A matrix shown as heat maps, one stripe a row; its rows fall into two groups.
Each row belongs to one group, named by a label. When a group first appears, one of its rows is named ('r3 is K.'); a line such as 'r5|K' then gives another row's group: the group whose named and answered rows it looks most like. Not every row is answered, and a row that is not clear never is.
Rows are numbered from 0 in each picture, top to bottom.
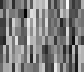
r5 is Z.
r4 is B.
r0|B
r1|B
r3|B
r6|Z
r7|Z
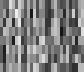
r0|Z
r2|Z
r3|Z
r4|Z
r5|B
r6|B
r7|Z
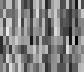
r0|Z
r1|Z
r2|Z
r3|Z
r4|Z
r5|B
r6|Z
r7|Z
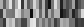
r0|Z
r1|Z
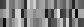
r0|B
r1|Z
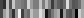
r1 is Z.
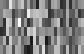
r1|B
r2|Z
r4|Z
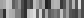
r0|Z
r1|B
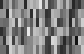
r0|B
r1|Z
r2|Z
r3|B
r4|Z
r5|Z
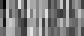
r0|B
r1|B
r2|B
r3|B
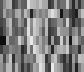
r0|B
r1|Z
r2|B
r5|B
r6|Z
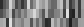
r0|B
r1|B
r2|Z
